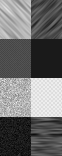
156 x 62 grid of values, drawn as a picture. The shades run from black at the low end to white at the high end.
It is made of 4 by 2 panels. Panel 1,1: high, slanting down to the right. Panel 1,2: low, slanting up to the right. Panel 2,1: low, checkered, faint in contrast. Panel 2,2: very low, flat. Panel 3,1: high, fine-grained. Panel 3,2: very high, checkered, faint in contrast. Panel 4,1: very low, fine-grained, faint in contrast. Panel 4,2: low, streaked across.
